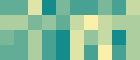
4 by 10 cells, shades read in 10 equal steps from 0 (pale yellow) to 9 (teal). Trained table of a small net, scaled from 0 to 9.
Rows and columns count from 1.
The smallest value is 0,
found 2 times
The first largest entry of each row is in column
4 5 5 5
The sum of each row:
55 31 49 49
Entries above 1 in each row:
9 9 9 8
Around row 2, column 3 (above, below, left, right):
1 3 3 4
